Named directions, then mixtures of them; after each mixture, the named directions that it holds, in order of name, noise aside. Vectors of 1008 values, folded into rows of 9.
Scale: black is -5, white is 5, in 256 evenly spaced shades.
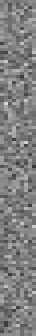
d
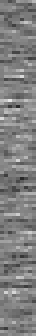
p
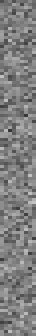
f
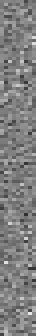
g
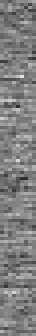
d, p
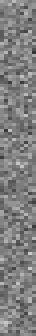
d, f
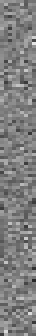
f, g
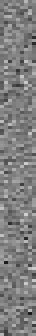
g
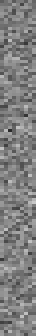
f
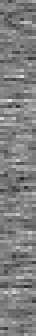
p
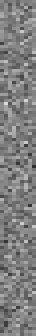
d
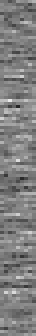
p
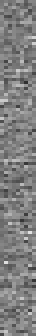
g, p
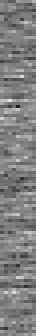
p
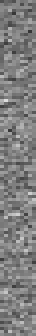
f, p
